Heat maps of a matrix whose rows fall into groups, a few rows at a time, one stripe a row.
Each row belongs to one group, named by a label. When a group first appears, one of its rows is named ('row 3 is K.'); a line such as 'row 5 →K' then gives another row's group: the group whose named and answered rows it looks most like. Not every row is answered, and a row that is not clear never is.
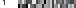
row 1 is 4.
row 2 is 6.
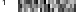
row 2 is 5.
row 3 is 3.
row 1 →4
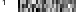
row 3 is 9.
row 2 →6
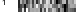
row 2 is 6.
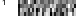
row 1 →6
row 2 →5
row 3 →9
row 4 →9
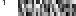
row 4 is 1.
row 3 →3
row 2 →3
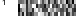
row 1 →1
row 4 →1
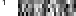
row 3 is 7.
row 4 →1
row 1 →5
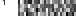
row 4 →1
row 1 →4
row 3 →4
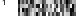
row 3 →1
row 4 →4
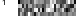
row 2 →1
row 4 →6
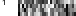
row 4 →3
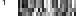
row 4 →5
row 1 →6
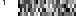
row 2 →5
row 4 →3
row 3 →7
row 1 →4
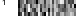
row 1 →4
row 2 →5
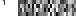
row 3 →7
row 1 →6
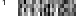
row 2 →3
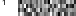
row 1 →5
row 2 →1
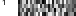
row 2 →3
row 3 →1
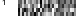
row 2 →3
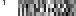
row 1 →7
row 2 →1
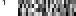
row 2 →7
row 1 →4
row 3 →4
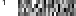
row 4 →4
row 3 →7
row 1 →4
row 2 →4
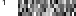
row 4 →5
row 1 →9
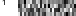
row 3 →9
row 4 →7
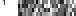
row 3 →7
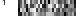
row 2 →7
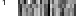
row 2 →5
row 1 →6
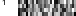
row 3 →6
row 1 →9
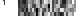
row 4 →9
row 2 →6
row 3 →4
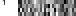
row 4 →7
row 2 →3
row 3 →1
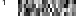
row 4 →4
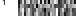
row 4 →7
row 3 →7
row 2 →9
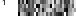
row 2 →9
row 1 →1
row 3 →7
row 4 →9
